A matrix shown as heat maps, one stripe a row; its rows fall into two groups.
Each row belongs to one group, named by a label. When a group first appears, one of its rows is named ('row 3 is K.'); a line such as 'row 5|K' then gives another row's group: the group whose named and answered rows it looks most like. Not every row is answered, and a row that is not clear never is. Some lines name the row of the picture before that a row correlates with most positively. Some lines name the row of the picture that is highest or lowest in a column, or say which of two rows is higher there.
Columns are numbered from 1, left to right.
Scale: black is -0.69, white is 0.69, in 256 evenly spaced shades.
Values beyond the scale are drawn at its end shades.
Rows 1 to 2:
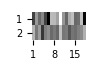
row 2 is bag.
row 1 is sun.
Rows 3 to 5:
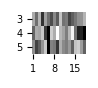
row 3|bag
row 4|sun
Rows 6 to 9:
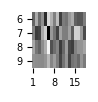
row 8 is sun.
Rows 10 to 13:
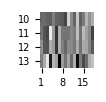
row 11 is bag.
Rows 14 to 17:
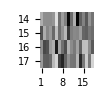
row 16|bag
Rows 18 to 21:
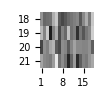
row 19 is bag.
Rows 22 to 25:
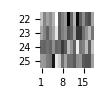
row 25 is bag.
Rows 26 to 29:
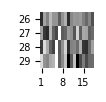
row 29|sun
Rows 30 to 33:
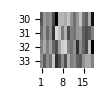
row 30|sun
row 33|bag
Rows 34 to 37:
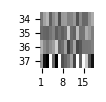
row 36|sun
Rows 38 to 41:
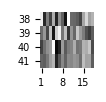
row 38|bag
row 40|bag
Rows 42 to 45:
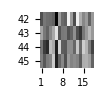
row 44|bag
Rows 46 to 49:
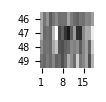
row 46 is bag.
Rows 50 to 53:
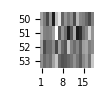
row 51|sun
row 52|bag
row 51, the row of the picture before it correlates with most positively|47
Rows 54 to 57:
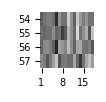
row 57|sun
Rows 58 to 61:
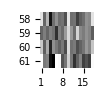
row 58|bag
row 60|bag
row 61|bag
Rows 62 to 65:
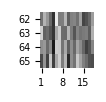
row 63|bag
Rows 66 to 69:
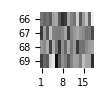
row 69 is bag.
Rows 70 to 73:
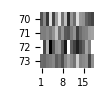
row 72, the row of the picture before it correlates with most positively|68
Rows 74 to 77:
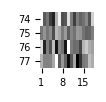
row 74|bag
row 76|bag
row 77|sun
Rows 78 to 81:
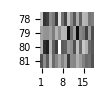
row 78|bag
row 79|sun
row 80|bag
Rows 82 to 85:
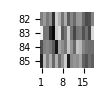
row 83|bag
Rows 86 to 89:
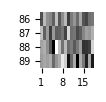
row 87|bag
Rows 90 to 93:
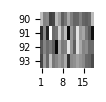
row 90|bag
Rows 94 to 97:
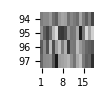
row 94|sun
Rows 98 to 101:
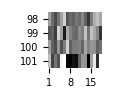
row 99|bag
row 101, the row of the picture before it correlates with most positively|95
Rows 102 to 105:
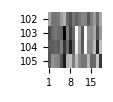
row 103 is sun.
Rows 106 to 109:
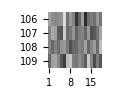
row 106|sun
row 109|sun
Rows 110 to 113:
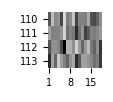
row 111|sun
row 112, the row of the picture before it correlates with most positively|109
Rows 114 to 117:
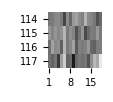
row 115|sun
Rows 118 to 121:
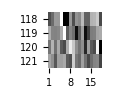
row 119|sun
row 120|sun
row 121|sun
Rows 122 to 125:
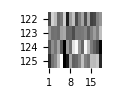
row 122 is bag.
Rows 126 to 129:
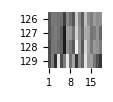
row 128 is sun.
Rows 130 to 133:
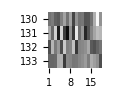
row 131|bag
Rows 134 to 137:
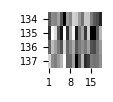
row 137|sun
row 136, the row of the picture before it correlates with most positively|132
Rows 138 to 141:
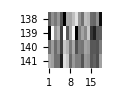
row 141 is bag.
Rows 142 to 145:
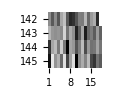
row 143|sun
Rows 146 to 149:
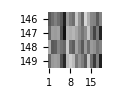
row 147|sun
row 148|bag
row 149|sun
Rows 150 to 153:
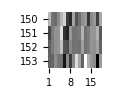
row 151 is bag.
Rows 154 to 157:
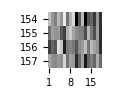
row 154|sun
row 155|sun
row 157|sun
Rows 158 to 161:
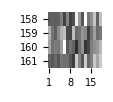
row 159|sun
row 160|sun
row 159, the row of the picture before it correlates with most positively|154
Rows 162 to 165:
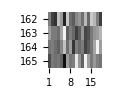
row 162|bag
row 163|sun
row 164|sun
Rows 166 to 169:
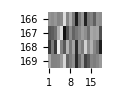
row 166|sun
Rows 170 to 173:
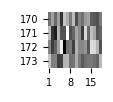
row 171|bag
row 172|bag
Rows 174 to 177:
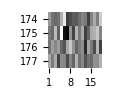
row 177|bag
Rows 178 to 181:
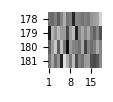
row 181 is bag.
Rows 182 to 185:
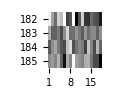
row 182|sun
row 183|bag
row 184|sun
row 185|sun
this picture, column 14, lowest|182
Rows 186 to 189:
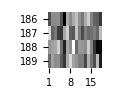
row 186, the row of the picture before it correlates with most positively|185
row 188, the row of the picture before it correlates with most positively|185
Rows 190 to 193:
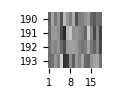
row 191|sun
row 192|sun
